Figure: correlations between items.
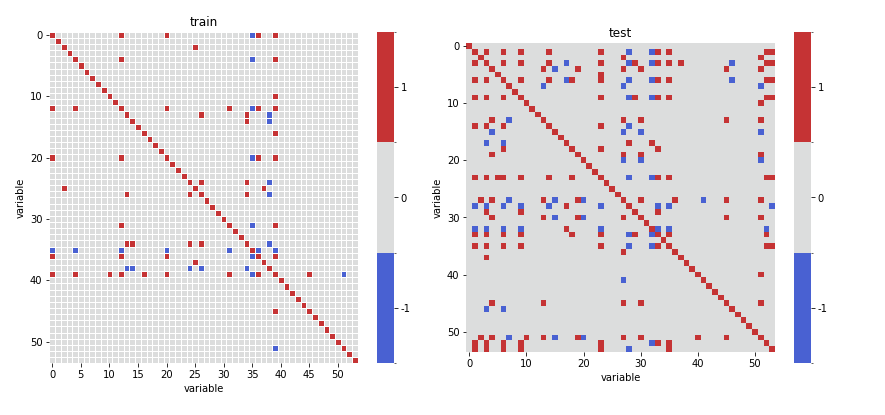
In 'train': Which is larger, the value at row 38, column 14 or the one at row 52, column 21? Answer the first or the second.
the second
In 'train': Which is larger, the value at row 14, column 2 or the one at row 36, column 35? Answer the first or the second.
the first
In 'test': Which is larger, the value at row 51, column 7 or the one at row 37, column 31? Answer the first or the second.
the second
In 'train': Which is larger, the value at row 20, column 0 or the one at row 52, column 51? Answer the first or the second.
the first
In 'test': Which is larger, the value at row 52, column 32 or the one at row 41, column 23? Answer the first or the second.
the second
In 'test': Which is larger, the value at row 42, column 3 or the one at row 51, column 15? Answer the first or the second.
the first
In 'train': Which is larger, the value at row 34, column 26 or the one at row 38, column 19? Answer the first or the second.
the first
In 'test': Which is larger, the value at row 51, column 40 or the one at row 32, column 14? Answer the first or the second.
the first
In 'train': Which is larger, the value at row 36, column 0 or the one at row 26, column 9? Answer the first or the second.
the first
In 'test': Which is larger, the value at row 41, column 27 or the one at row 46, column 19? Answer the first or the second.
the second
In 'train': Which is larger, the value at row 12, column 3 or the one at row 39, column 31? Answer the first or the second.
the second
